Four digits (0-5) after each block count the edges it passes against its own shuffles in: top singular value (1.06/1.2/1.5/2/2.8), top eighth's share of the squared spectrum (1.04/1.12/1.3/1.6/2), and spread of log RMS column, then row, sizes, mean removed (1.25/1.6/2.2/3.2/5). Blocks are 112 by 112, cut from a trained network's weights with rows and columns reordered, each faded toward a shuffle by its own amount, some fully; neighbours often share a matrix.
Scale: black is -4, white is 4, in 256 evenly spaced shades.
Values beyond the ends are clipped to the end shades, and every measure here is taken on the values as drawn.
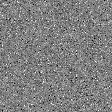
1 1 0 0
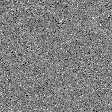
0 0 0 0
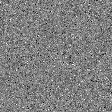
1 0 0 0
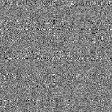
3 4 2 3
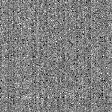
3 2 0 2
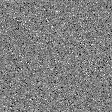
0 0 0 0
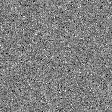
0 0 0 0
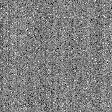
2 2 0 1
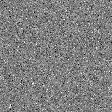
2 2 0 0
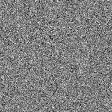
2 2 0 1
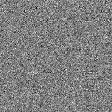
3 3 0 1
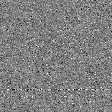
3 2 1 1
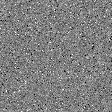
1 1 0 0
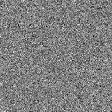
3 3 0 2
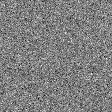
0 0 0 0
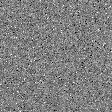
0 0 0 0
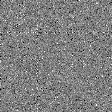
3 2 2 1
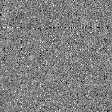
3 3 2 1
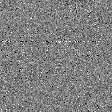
3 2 1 1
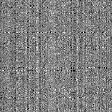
4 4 2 3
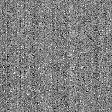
3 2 1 1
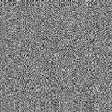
4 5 2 3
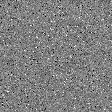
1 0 0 0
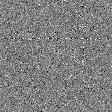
3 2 1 1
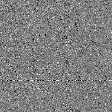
3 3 2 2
